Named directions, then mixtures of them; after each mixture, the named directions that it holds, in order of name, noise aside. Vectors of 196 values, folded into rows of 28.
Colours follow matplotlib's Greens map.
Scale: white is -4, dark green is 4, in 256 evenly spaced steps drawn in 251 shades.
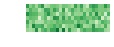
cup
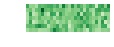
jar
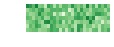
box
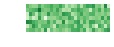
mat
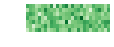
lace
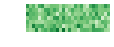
cup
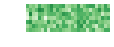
jar, mat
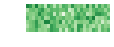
box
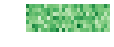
box, cup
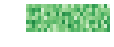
jar, mat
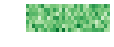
cup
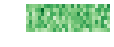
cup, jar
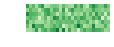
cup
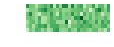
jar, lace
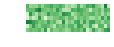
mat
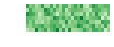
cup, lace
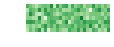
lace, mat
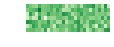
mat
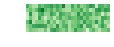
jar, mat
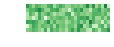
box, mat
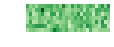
jar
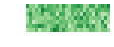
cup, jar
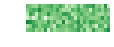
mat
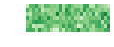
cup, jar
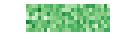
mat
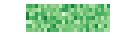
box, mat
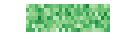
cup
